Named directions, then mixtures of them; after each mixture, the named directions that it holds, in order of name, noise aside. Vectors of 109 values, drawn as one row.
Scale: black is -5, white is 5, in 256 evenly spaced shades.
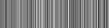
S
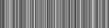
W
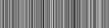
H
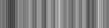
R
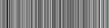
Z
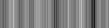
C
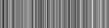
H, W, Z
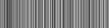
H, R, Z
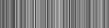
R, S, W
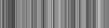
H, R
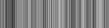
H, R, S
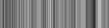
C, H, R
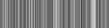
C, H, W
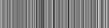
H, S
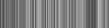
C, R, W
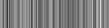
H, Z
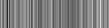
H, Z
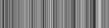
C, H, R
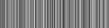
H, W, Z
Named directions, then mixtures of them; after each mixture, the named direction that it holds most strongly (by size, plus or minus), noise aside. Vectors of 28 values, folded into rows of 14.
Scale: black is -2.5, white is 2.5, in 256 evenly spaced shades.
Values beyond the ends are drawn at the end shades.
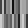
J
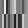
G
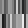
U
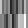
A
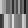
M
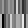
U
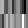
M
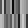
J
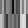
J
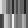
M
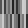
J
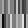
U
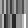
A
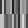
J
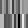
J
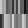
M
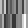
A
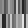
U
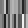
G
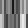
J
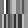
G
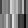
A
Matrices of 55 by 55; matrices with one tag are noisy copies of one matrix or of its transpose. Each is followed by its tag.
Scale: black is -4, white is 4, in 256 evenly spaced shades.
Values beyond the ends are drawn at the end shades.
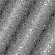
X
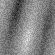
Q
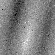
Q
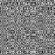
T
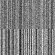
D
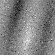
Q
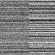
D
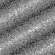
X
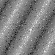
X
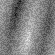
Q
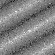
X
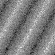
X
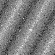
X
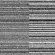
D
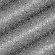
X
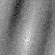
Q
